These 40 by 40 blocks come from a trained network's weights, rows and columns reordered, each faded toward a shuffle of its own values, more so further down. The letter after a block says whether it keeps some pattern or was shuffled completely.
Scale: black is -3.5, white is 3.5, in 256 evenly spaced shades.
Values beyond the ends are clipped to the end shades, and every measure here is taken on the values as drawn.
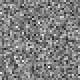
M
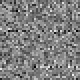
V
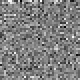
V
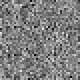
V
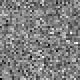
M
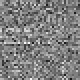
V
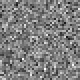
M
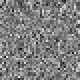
V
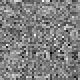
V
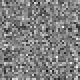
V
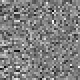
V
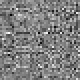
V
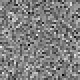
M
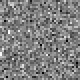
M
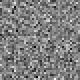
V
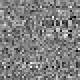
V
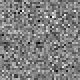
V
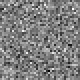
M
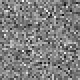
M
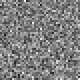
M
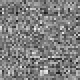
V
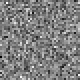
M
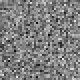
M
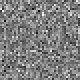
V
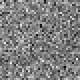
M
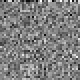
V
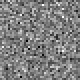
M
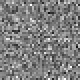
V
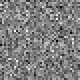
V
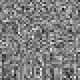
V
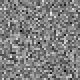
M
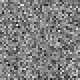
M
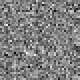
V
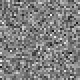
M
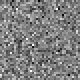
M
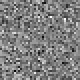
V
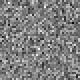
M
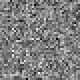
M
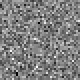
M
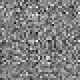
V
